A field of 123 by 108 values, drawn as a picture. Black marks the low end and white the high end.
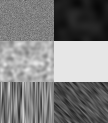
The table splits into 3 rows of 2 panels. Panel 1,1: middling, fine-grained, faint in contrast. Panel 1,2: very low, smooth, faint in contrast. Panel 2,1: high, blotchy. Panel 2,2: very high, flat. Panel 3,1: middling, streaked downward, strong in contrast. Panel 3,2: low, slanting down to the right.
